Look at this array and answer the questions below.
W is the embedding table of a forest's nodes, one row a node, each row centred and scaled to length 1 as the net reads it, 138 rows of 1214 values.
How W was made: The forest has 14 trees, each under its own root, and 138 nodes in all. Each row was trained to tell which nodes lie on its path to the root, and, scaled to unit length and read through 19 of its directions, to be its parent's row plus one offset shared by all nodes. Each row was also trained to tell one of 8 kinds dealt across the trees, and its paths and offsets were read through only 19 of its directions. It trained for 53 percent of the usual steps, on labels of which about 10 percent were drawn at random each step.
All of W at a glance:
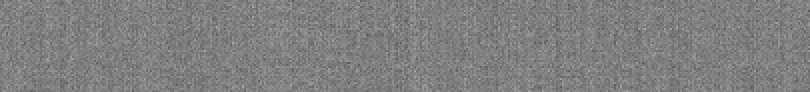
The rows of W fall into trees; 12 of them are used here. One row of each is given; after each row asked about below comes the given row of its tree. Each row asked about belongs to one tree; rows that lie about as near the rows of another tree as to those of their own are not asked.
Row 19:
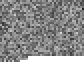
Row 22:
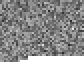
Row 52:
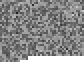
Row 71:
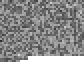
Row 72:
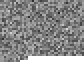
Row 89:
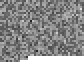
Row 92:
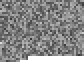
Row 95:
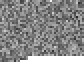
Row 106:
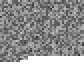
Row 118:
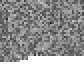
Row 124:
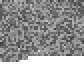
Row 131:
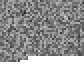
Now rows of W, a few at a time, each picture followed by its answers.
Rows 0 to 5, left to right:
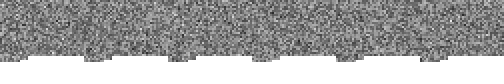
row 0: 72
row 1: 92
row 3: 92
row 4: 124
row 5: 118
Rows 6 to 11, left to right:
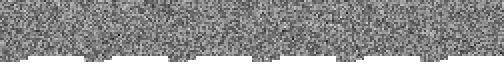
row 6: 72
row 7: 95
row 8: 124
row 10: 72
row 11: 72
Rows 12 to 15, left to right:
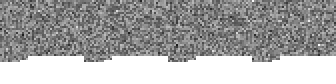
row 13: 71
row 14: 52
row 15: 89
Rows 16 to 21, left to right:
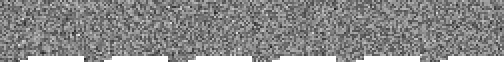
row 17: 124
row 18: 95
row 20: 92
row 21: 22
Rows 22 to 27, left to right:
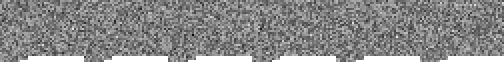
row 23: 72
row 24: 89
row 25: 106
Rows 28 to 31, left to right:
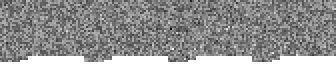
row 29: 72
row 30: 89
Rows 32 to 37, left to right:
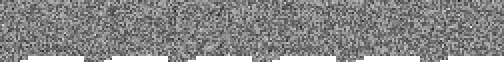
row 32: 131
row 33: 71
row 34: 118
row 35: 92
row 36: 52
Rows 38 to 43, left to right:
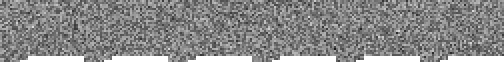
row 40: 22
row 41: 22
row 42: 131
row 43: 131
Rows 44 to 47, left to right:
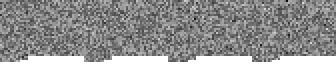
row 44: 92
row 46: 131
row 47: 118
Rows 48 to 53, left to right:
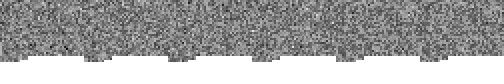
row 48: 52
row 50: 95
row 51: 89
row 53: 52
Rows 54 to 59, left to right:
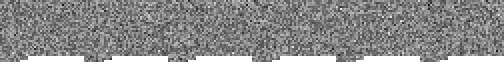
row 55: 131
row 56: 52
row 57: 89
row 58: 95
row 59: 92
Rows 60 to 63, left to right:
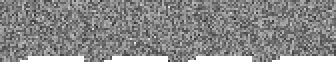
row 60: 52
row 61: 131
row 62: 72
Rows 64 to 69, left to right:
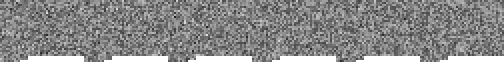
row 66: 131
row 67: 89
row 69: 118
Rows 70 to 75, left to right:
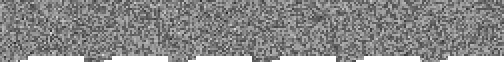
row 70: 72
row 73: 118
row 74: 124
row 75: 106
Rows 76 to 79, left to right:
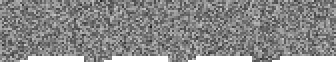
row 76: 92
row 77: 22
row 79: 106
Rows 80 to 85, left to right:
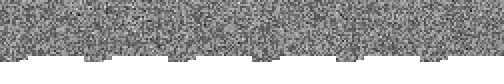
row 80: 118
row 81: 89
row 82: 131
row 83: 106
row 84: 89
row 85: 72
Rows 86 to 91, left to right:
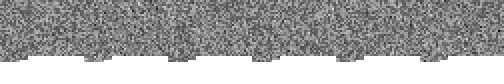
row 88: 106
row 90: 72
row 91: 22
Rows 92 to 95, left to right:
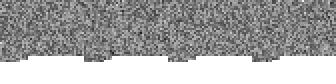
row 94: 22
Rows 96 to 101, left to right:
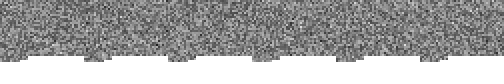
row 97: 52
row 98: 22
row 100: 52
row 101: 118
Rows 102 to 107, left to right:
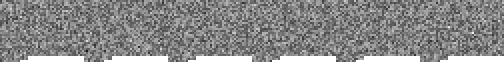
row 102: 118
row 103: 22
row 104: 131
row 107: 72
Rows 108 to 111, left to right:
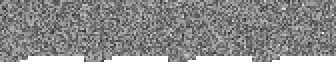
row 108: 22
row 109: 89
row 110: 118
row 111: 89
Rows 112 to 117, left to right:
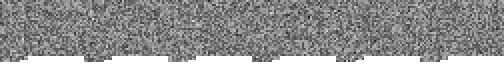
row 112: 118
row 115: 19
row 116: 131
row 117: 89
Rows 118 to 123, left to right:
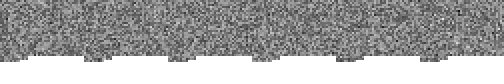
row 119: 52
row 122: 118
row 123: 52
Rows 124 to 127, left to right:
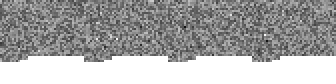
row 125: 22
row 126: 118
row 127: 52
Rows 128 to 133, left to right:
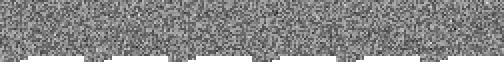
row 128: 72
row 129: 131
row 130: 72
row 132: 131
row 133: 52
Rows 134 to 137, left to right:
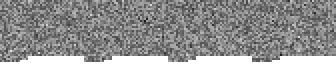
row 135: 131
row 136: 22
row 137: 52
